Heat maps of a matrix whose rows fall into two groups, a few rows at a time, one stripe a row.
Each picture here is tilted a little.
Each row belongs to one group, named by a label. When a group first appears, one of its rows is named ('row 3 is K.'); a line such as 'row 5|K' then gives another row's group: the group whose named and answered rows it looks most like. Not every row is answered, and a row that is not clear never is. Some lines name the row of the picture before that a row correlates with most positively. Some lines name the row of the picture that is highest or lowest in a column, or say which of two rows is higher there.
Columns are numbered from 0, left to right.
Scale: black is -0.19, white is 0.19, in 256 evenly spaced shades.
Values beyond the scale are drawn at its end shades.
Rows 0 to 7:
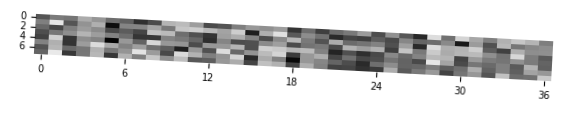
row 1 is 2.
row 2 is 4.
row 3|4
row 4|2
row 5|2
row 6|2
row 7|2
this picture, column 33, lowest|2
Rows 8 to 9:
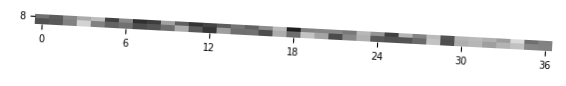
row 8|4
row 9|4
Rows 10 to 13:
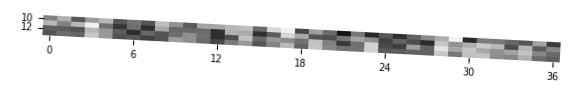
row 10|2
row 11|4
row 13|4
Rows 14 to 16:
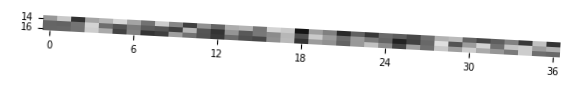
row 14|2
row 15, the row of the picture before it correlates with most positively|13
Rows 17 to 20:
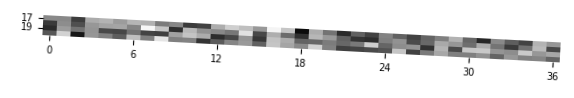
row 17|2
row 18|2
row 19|4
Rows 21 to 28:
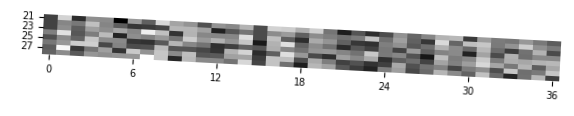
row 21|2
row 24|2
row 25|4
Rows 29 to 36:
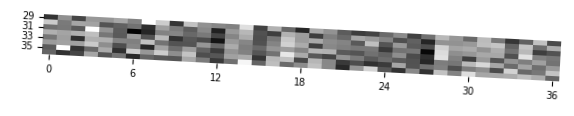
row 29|2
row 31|4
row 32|4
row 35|2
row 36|4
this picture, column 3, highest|31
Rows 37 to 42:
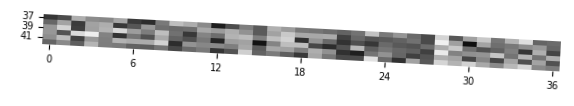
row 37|4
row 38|2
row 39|2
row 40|4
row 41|2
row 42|4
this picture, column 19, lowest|40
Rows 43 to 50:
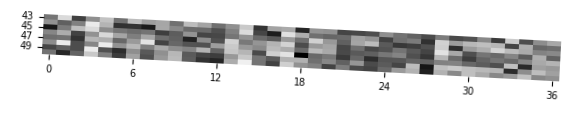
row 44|4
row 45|4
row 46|2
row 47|2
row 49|4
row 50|4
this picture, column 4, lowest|49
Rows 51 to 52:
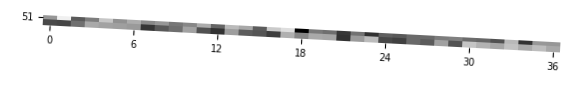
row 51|2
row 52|4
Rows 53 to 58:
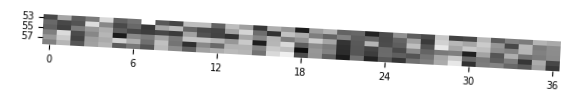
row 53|2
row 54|4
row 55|4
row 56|2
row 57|2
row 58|2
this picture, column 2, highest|55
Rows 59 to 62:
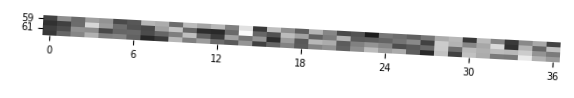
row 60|4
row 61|4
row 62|4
